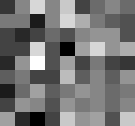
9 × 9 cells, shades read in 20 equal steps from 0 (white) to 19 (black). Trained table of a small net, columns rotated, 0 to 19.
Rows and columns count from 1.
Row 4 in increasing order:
3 3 6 7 8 13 14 14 19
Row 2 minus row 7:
-7 -1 10 -3 -7 -2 1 1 3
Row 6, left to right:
12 10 14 14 5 12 9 12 8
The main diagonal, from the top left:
15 10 14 13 7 12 9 11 4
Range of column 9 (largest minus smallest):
11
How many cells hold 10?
8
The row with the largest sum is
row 3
